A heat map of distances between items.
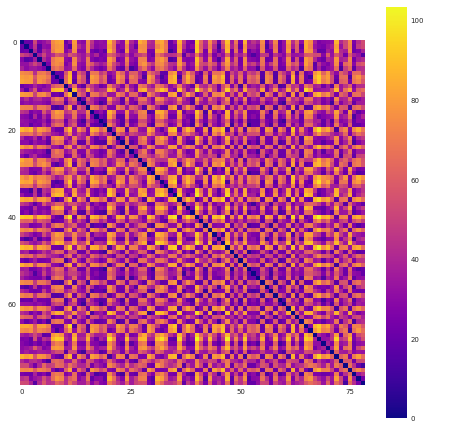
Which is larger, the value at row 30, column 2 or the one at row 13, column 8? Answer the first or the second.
the second
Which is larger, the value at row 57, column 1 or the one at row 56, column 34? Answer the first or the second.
the first
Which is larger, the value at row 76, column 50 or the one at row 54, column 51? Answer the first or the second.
the second
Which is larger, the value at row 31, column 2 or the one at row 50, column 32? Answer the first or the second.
the first
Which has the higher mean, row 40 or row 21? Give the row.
40
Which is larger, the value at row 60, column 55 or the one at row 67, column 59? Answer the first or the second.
the first
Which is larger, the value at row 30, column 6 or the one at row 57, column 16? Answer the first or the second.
the first
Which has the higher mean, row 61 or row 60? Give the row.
61
